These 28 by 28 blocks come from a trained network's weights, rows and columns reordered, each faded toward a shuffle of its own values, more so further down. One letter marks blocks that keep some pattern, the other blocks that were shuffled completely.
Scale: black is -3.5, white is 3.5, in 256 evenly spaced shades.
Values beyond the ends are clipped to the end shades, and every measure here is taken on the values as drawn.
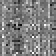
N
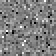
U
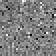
U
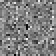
N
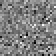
N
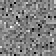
U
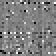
N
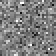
U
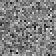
U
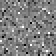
U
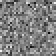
N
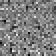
U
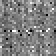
N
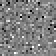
U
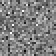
U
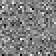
N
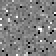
U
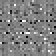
N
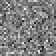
U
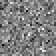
U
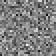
N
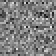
N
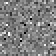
U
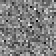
U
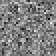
N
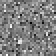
U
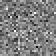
N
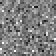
U
